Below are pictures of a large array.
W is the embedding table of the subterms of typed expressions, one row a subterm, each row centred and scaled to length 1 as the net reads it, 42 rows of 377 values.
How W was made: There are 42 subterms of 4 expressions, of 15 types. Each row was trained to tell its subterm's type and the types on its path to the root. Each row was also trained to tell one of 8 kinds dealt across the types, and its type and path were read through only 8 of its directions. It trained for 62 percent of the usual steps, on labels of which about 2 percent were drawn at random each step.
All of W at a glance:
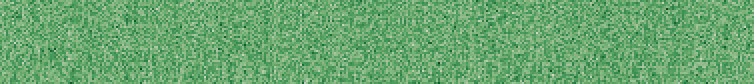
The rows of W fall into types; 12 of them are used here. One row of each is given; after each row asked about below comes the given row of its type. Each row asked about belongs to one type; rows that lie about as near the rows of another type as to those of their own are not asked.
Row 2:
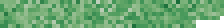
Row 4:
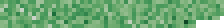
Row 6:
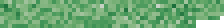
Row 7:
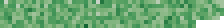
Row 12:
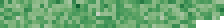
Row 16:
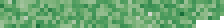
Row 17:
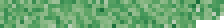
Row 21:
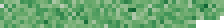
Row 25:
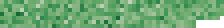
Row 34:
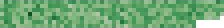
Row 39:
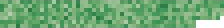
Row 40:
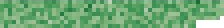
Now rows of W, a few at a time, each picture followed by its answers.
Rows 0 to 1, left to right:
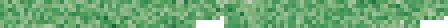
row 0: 21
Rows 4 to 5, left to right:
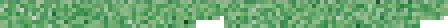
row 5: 40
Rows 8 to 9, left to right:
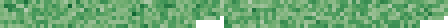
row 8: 39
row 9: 40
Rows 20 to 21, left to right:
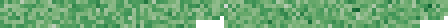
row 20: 12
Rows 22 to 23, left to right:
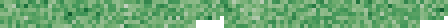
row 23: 2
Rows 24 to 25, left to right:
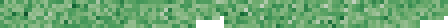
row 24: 12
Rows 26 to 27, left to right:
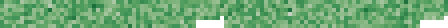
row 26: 12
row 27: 16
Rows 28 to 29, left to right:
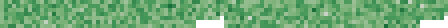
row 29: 16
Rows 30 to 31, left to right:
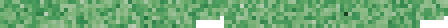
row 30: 39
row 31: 7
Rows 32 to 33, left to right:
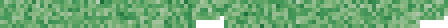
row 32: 7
